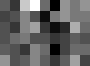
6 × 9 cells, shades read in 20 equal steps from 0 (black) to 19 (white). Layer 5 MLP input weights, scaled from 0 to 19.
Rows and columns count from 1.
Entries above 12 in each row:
2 0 1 0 0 0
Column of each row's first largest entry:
4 7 8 3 4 8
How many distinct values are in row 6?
7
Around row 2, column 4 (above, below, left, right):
19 12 10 1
